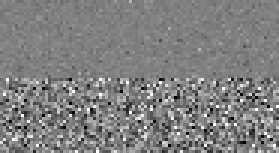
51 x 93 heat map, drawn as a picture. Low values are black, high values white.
Stripes: none. Seam: horizontal, 50% of the way down, the top part calmer. Mirror symmetry: none. Slope: none. Average level on the scale: 50%. Histogram: heavy tails on both sides.
